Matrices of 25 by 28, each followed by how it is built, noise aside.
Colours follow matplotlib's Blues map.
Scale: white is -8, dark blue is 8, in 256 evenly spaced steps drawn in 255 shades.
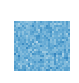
noise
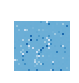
sparse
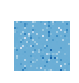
sparse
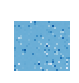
sparse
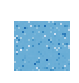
sparse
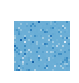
sparse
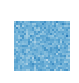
noise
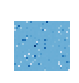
sparse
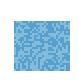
noise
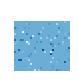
sparse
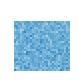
noise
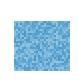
noise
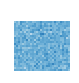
noise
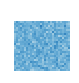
noise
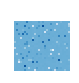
sparse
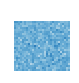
noise
